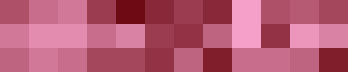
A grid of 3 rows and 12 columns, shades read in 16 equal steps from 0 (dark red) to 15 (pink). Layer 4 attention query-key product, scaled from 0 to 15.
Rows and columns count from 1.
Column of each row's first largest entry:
9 9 2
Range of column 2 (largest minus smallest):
3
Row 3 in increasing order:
2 2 4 6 6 9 9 9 10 10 10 11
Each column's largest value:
11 13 13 10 12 5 9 9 15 10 14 12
